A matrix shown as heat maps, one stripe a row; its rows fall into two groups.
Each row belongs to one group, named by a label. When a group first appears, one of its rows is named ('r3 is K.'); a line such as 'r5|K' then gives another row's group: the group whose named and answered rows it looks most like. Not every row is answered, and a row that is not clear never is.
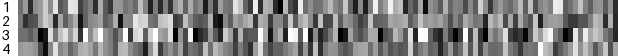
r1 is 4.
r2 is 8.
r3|8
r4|8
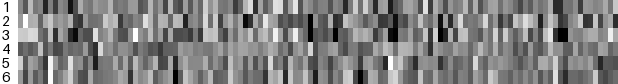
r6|8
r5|8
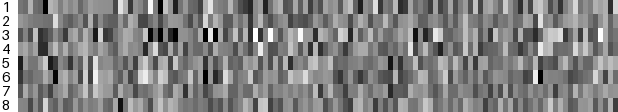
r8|8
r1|8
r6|8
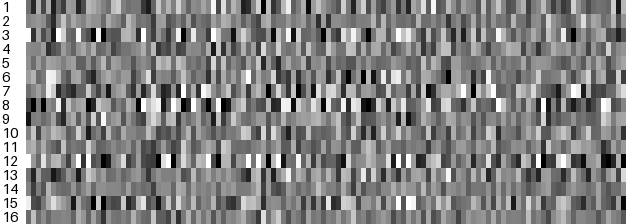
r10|4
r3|8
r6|4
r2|8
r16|4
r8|8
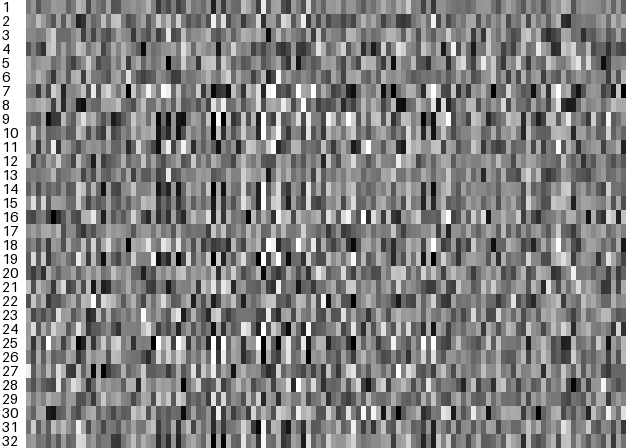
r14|4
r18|8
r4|4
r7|8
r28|8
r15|4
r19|4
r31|4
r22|8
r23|8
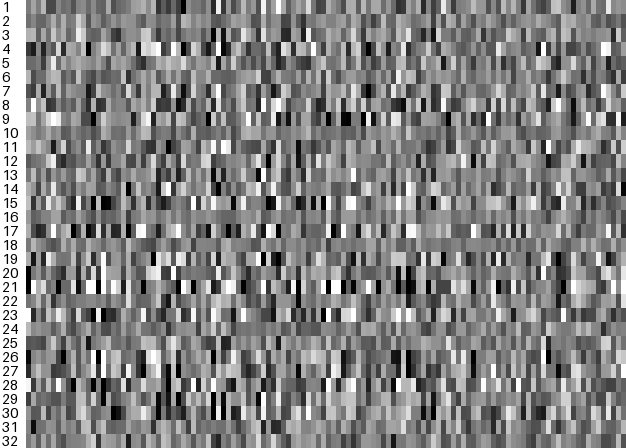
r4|8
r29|4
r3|4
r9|4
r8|4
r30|4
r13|4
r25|8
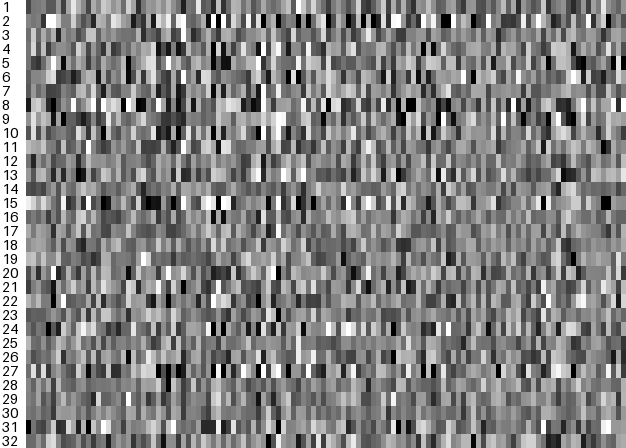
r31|8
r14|4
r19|4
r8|8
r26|8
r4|4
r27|4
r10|4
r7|4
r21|8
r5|8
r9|4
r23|8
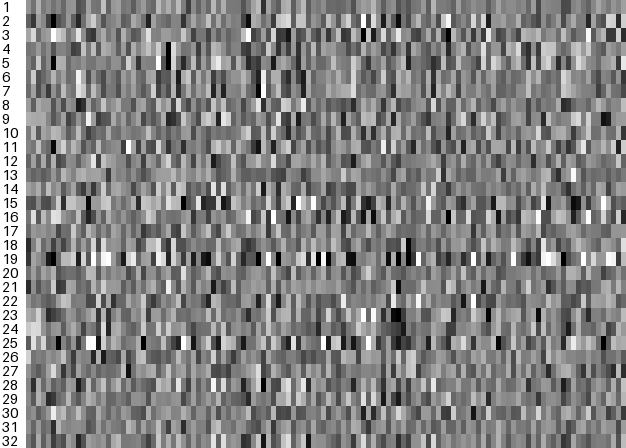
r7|4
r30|4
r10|4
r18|8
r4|8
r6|4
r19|8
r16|4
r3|4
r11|8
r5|8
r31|8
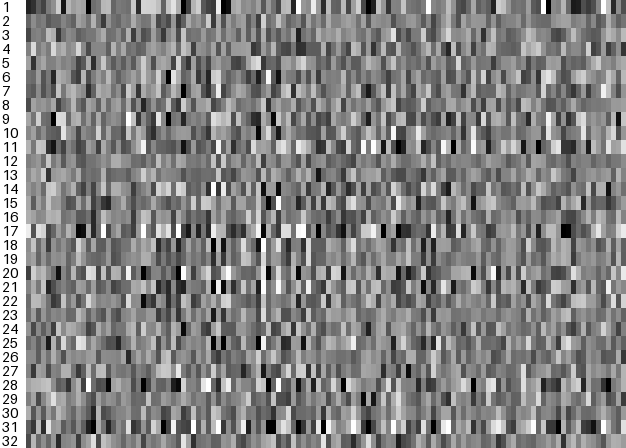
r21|4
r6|8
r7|8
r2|4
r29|4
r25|4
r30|8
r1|8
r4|4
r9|8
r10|8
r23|4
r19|4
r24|8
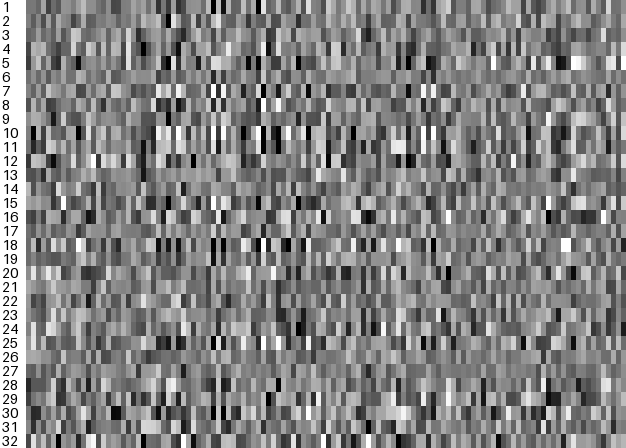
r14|8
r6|4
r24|4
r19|4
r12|8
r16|8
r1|4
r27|8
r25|4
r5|8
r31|8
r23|4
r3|8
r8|4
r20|4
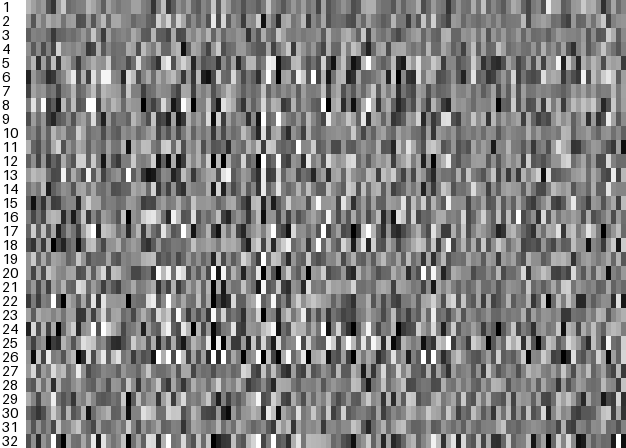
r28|8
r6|8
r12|4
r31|8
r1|8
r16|8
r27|4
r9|4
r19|4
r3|4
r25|4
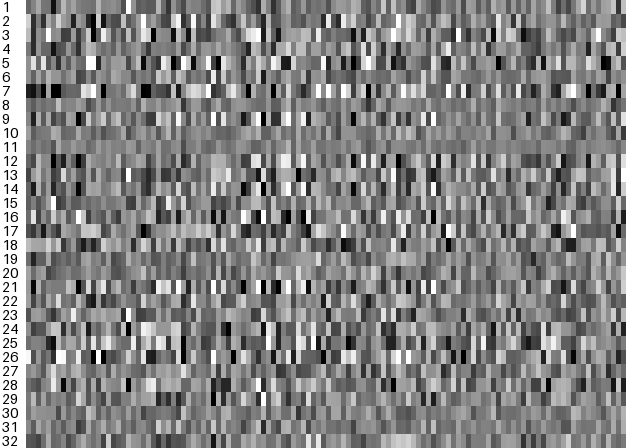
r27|4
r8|8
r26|8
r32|4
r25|8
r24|8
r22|8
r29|4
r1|8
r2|8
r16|4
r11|8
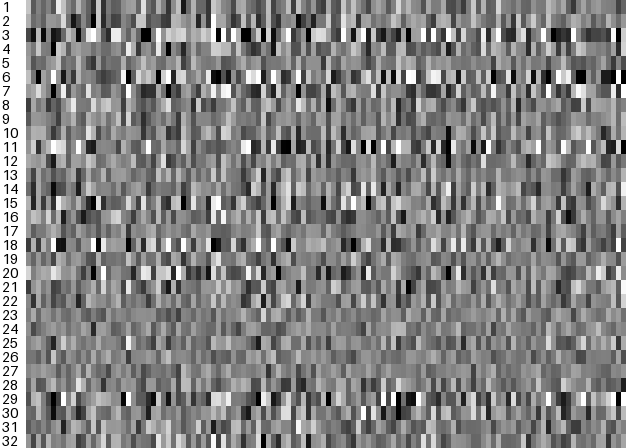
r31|8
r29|8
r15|8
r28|4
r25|8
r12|8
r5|8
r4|8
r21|8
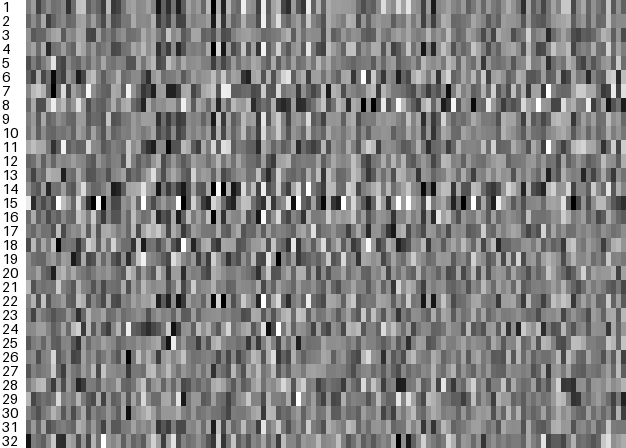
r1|4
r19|8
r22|4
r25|8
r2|4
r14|4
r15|8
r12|8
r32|8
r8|4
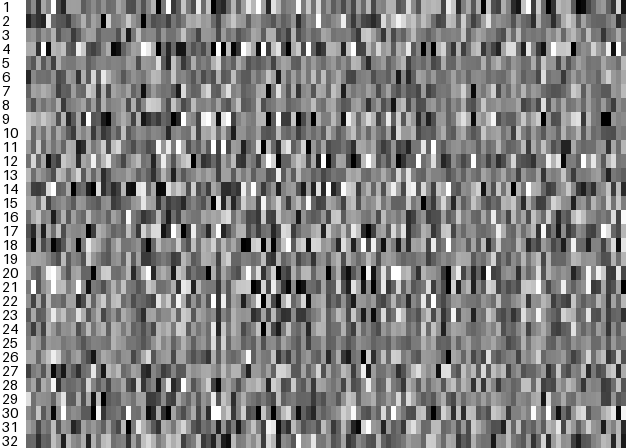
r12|8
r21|4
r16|8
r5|8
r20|4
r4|4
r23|4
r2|4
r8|8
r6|8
